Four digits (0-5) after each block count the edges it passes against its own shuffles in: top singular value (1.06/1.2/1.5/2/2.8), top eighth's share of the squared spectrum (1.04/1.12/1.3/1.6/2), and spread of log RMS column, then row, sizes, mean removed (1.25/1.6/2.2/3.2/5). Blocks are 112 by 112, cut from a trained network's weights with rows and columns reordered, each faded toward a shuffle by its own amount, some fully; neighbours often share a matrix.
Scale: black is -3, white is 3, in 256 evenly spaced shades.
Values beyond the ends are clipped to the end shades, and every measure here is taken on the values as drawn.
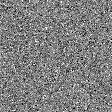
0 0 0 0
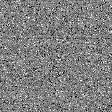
1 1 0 0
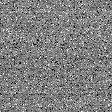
2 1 0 0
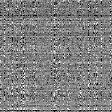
4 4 4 2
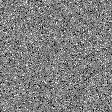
0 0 0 0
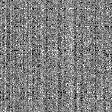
4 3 1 3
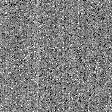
2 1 0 1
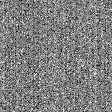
2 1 0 1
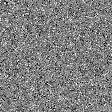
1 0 0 0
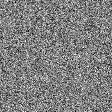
0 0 0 0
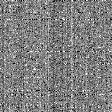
3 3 0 3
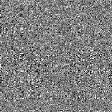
3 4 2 3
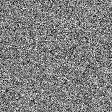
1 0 0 0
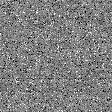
1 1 0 0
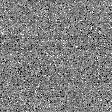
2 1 0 0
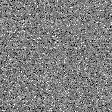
1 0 0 0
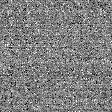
2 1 1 0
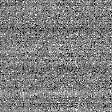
3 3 3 1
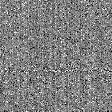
3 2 0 2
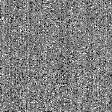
2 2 0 2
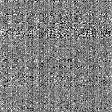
3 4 0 4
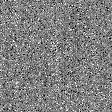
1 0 0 0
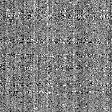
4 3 1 3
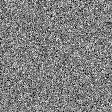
1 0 0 0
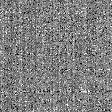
3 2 0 2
